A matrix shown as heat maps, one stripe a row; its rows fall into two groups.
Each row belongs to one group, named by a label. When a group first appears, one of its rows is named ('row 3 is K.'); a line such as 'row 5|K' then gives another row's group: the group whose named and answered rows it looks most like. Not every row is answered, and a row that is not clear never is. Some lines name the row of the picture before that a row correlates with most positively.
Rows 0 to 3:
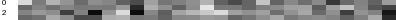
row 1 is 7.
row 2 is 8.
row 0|7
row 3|8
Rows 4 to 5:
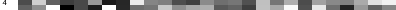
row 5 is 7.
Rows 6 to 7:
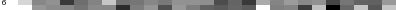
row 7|7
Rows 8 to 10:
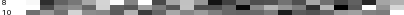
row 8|7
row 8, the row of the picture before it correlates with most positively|6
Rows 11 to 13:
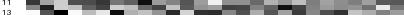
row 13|7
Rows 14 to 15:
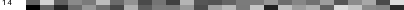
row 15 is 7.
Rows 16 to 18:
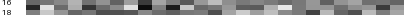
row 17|8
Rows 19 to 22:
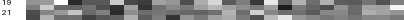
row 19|7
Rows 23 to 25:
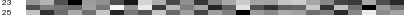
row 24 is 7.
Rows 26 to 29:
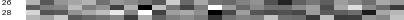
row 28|7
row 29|7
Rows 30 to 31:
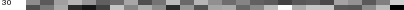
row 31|8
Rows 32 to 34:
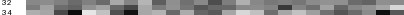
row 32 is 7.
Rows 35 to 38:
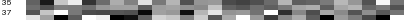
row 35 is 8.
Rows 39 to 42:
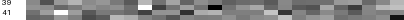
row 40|7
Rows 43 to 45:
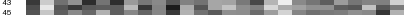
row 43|8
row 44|8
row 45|8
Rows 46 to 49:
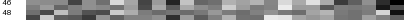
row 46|8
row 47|8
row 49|8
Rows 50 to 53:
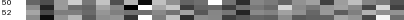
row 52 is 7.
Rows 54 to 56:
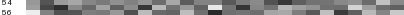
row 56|7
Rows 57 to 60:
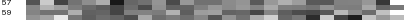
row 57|8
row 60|7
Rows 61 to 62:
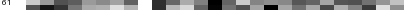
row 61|7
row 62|7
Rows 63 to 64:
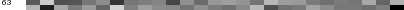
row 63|8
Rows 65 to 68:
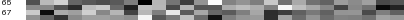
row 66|8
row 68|7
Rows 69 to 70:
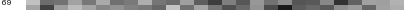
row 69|7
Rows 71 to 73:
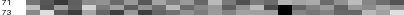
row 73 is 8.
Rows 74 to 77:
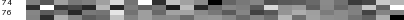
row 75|8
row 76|7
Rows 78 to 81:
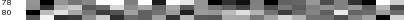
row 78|7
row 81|8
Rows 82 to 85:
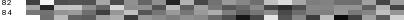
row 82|8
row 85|7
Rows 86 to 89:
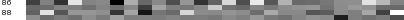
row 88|8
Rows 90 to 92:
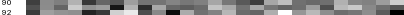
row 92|8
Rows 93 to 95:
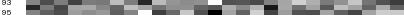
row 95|7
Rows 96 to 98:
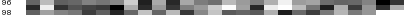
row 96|8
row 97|8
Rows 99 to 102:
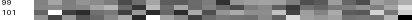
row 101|8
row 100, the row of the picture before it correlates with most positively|98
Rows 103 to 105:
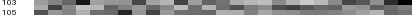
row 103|8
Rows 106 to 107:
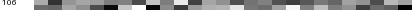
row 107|8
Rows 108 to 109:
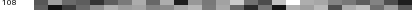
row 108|8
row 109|7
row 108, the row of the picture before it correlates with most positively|107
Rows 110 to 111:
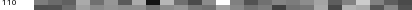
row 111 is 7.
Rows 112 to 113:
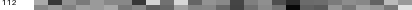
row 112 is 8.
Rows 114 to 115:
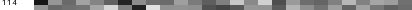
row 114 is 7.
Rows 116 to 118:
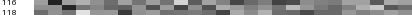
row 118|7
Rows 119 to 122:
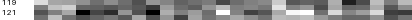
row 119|7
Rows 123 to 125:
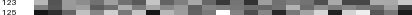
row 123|7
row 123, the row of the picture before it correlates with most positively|119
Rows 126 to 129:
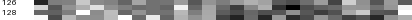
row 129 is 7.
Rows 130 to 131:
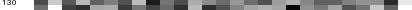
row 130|8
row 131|8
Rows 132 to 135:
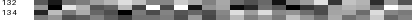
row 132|7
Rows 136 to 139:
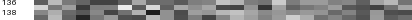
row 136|8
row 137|7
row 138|8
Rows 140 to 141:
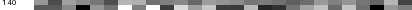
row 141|7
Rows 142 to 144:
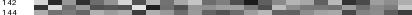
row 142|7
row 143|8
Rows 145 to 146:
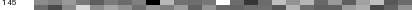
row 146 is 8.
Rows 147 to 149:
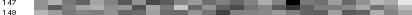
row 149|7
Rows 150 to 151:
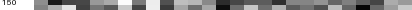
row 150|7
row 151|7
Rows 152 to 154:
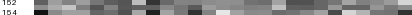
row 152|8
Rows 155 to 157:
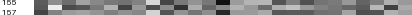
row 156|8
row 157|7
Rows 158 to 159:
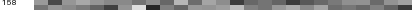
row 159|8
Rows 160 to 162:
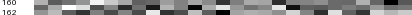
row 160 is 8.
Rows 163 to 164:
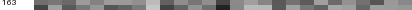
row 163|7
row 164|7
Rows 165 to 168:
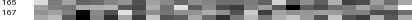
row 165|7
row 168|7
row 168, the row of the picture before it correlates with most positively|164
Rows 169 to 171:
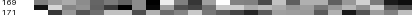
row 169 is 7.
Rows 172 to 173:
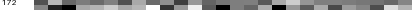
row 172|8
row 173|7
